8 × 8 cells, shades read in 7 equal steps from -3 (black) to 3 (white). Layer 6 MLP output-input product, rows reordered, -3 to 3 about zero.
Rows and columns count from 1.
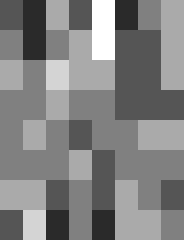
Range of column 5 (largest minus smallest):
5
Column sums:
0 0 1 1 3 -3 -1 2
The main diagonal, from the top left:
-1 -2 2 0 0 0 0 0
